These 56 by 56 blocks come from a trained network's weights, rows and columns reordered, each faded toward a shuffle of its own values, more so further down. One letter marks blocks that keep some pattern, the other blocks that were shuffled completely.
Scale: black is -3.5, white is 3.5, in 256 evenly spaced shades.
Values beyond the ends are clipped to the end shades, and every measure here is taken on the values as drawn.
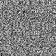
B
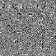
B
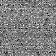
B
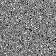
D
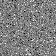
D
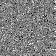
D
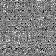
B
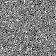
D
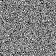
D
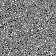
D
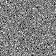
D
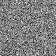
D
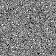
D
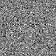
B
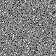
D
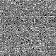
B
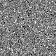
D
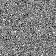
D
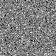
D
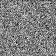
D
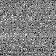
B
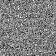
D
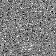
D
